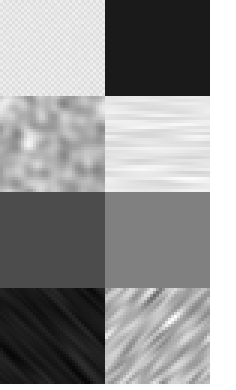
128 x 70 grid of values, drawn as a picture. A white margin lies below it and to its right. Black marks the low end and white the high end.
The table splits into 4 rows of 2 panels. Panel 1,1: very high, checkered, faint in contrast. Panel 1,2: very low, flat. Panel 2,1: high, blotchy. Panel 2,2: very high, streaked across, faint in contrast. Panel 3,1: low, flat. Panel 3,2: middling, flat. Panel 4,1: very low, slanting down to the right, faint in contrast. Panel 4,2: high, slanting up to the right.
